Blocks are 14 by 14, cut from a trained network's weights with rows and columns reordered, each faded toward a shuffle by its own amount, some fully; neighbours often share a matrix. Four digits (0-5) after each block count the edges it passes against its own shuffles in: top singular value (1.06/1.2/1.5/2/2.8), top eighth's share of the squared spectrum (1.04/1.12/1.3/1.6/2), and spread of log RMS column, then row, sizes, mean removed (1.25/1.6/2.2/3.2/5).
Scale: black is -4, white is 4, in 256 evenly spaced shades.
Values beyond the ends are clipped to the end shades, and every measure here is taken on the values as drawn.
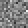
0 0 0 0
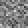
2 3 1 0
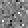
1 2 0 0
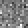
1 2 0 0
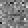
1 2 0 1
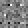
2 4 0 1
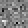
1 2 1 1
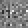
2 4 0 2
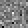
0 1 1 0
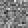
1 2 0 0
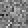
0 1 0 0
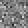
0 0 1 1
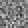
0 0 0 0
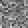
1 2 0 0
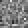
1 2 0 1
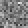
0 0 0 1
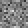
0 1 0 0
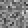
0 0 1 0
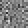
2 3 1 0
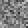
0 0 0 0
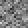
1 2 0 0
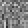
2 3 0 0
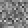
1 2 0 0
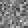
2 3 0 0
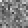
1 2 0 1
